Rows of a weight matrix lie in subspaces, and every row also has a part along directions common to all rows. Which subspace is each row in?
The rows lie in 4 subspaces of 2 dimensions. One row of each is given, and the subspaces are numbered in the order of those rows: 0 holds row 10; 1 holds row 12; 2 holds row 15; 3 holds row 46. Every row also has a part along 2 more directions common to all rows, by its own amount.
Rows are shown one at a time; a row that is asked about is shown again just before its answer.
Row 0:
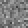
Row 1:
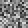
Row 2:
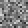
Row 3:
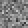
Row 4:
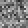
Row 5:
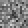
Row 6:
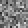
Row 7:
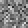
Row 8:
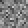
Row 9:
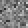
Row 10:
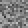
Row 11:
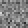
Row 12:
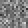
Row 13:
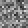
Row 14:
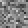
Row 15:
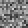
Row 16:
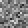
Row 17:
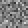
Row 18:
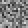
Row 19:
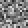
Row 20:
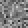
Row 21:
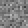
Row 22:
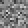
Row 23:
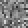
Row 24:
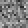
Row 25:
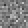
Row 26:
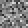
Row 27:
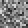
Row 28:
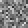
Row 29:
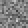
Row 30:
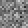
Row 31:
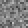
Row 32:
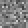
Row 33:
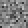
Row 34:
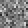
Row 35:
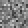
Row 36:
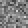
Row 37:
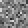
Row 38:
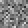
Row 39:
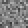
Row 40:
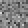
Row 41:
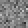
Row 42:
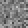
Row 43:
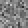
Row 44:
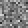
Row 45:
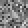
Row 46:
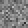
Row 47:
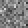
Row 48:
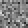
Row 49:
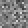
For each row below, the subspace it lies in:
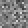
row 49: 2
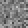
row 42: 0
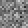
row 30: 2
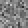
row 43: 1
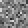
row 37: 3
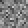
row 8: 3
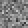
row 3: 3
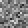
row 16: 3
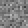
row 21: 2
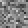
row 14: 3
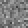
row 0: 0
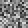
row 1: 1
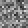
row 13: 2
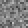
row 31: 0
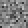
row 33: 2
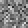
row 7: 3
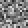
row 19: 0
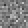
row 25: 2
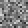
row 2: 0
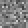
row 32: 2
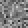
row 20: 0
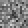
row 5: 2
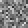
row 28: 3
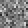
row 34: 1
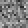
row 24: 2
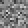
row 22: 3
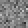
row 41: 1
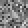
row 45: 2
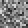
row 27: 1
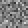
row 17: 0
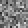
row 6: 1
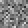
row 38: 3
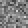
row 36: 3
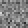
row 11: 1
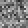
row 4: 2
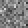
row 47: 1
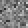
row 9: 1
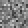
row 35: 2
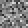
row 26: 0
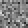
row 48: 1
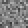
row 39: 0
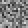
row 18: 0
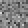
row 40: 1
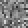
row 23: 0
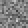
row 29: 3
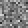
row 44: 0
